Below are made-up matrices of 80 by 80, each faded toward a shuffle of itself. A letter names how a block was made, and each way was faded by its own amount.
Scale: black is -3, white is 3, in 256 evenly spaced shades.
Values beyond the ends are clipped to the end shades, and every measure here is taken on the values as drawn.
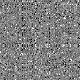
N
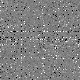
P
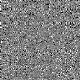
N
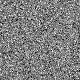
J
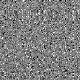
N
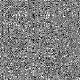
N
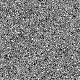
J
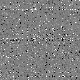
P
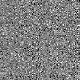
N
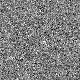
J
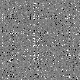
P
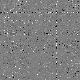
P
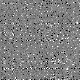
P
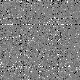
P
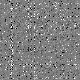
P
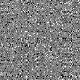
N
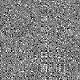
N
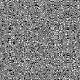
N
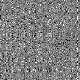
N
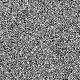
J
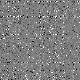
P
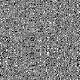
N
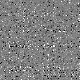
P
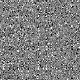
N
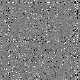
P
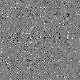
P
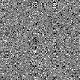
N
